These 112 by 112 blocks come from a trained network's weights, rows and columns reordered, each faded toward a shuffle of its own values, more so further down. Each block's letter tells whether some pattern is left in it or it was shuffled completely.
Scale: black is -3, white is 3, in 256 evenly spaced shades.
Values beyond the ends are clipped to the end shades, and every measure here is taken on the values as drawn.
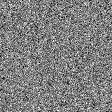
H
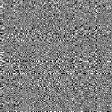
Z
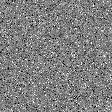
H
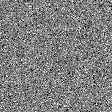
H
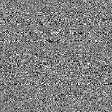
Z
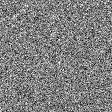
H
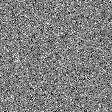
H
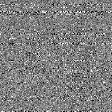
Z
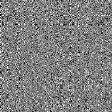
Z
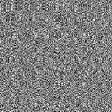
Z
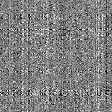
Z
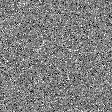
H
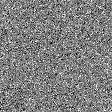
H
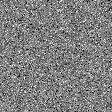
H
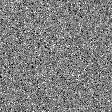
H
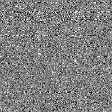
Z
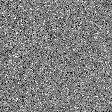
H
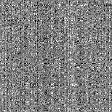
Z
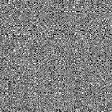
Z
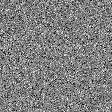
H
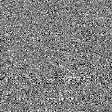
Z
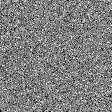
H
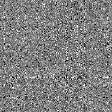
Z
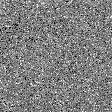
H
